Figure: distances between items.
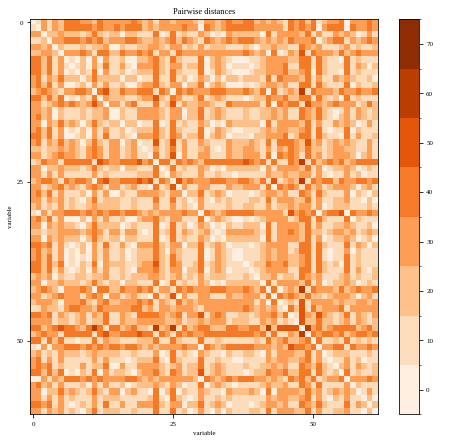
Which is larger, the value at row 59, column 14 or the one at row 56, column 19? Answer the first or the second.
the second
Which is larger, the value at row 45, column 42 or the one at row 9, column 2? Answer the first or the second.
the first
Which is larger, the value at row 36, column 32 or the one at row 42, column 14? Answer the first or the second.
the second
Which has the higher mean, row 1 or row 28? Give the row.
1
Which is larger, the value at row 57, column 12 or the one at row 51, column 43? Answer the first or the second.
the second
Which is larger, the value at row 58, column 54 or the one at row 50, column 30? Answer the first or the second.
the second
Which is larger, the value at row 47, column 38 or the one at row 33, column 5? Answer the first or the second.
the second
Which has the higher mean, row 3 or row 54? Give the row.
3
